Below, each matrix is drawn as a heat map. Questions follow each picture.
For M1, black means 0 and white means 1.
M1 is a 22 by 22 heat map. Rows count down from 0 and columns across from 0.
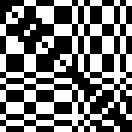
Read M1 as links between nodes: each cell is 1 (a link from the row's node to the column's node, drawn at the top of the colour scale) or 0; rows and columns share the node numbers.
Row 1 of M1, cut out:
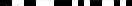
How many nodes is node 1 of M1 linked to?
10
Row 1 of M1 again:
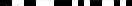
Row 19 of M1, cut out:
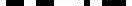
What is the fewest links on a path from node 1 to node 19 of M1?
2
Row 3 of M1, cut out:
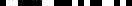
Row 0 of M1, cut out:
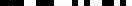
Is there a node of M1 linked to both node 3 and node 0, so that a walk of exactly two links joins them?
no
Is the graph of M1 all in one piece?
yes
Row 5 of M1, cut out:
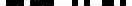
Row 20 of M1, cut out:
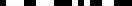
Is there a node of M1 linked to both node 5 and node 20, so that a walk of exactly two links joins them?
no
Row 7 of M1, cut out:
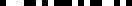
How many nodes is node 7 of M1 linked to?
10
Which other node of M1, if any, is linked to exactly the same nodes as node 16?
node 21
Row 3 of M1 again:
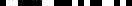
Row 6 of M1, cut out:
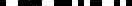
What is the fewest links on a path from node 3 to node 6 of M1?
2
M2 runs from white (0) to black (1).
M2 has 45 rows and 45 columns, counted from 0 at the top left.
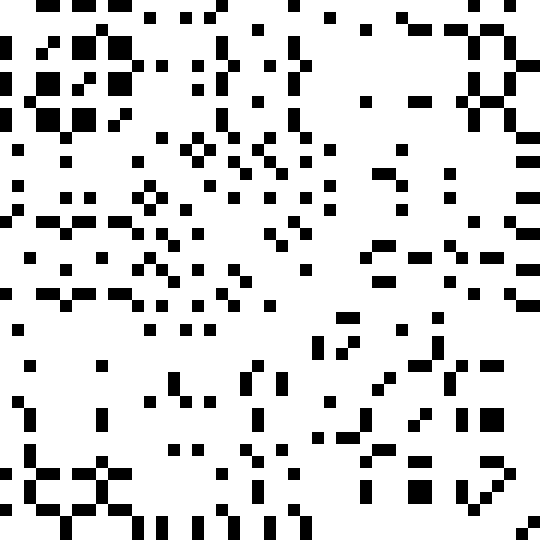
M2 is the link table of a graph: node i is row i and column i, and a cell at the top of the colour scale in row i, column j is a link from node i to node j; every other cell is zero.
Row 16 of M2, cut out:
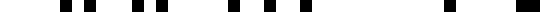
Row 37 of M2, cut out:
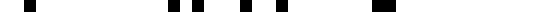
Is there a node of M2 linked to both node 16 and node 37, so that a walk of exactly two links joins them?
no
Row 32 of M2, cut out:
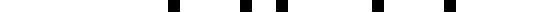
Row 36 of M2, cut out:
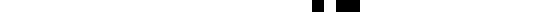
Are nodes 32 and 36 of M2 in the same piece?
no
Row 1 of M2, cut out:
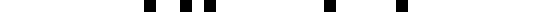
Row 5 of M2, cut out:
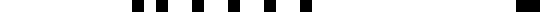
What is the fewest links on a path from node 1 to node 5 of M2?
6
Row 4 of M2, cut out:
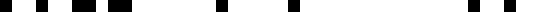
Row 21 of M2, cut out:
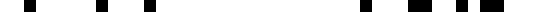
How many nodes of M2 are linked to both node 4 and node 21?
0
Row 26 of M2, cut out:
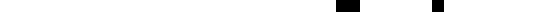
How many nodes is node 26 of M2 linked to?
3
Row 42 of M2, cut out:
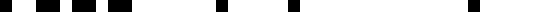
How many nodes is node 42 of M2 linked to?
10
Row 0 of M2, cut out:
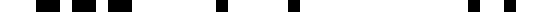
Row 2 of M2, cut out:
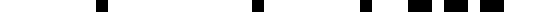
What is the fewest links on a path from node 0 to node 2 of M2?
4
